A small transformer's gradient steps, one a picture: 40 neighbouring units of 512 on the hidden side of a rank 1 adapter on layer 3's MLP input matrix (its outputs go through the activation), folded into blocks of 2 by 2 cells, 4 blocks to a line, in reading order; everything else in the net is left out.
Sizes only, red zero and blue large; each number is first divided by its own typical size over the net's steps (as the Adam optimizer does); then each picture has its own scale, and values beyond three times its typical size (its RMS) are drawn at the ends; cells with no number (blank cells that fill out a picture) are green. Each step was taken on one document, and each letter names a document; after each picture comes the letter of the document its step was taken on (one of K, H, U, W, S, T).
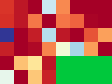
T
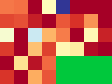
T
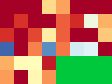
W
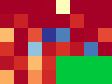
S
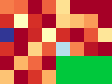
T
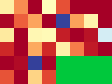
T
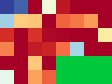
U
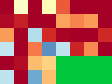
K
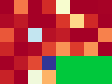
K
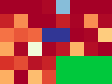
S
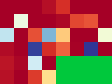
S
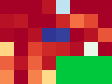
S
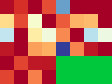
T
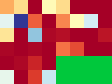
U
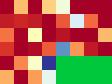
K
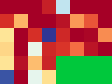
S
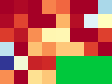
W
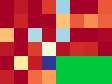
W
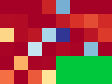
S
